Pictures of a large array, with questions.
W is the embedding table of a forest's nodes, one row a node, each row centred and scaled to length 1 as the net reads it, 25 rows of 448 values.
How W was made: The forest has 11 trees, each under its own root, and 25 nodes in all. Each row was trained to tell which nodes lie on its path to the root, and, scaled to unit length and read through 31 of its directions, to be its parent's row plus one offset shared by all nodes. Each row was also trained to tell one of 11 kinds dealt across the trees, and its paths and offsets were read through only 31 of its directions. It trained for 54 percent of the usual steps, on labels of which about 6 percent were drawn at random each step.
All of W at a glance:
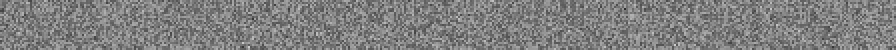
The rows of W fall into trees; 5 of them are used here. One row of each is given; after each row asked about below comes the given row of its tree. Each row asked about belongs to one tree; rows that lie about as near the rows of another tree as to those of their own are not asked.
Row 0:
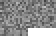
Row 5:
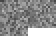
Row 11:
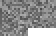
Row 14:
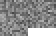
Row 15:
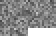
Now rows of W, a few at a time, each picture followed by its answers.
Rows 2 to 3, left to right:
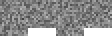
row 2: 11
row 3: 11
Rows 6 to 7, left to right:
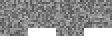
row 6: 15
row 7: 14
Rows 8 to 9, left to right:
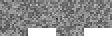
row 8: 11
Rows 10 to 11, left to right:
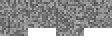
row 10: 15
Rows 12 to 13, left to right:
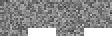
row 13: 0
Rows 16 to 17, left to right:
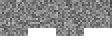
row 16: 0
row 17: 14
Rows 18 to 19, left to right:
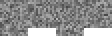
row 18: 5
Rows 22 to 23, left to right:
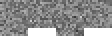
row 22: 14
